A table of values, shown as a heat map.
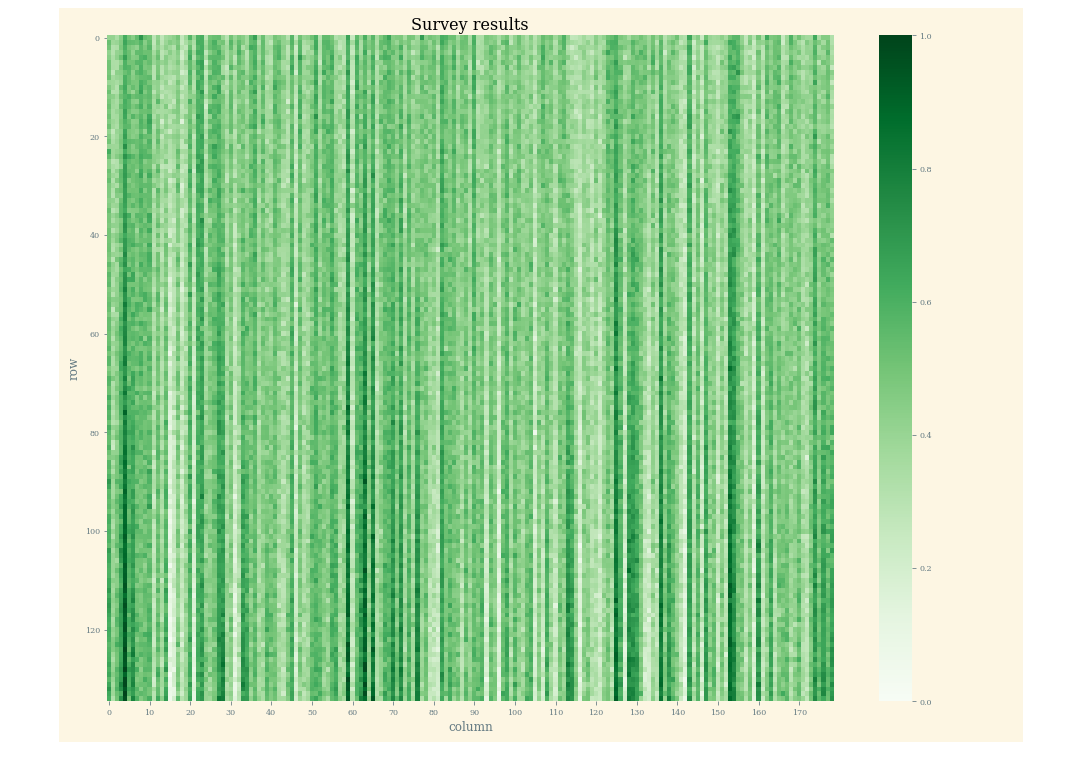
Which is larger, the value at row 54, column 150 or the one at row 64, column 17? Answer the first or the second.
the second
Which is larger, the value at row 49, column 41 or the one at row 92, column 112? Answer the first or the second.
the first
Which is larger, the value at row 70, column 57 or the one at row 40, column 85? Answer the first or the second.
the second
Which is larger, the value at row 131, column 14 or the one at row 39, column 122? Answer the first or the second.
the first
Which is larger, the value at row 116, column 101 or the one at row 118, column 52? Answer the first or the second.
the second
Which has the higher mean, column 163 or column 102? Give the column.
163
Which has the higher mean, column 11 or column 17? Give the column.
17
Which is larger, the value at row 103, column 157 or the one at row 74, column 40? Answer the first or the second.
the second
